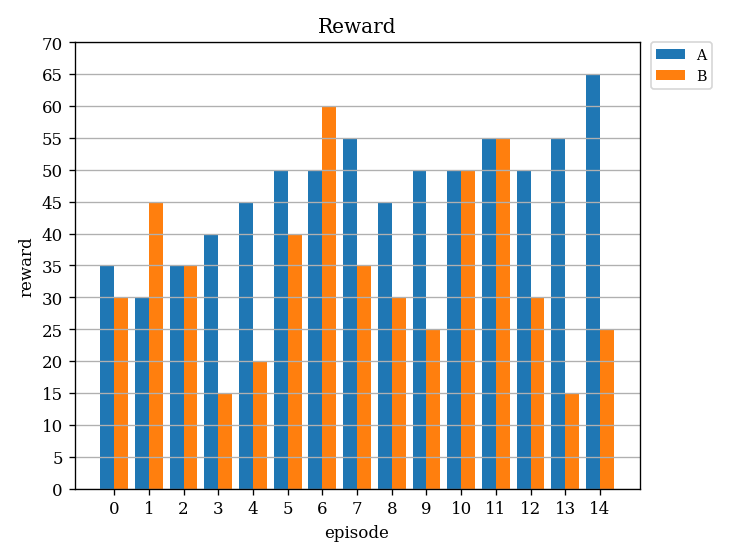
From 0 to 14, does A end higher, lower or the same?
higher
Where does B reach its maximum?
6
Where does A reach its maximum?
14
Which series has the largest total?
A
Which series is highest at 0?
A
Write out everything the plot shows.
Title: Reward
x-axis: episode, ticks 0 1 2 3 4 5 6 7 8 9 10 11 12 13 14
y-axis: reward, ticks 0 5 10 15 20 25 30 35 40 45 50 55 60 65 70
Legend: A, B
Values:
A: 35 30 35 40 45 50 50 55 45 50 50 55 50 55 65
B: 30 45 35 15 20 40 60 35 30 25 50 55 30 15 25
